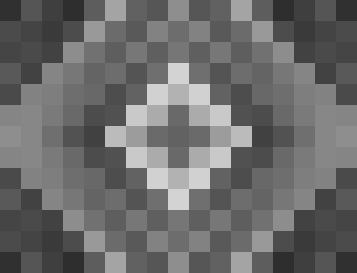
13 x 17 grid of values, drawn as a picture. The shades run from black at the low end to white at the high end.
Slope: none. Roughest part: centre. Mirror symmetry: left to right and top to bottom. Seam: none.
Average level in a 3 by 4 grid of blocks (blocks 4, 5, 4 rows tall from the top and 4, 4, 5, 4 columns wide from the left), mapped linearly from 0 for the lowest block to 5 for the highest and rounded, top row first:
0 3 4 0 | 4 5 5 4 | 0 3 4 0
